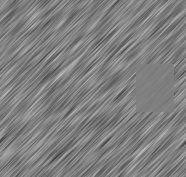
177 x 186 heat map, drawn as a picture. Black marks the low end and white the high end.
An odd patch, calmer than its surroundings, sits in the middle right. The values follow a bell shape. The grain runs diagonally up to the right. No row or column stands out. On average the colour sits 50% of the way up the scale. The halves do not mirror each other. The middle right is the smoothest part.
